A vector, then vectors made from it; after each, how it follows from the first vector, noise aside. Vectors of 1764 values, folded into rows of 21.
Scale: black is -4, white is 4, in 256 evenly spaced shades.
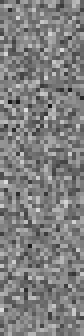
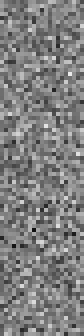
reversed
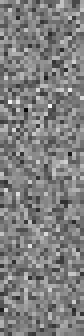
negated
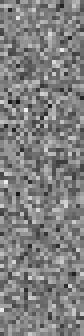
copied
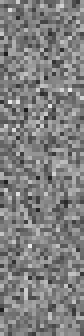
negated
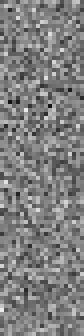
copied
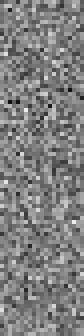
copied
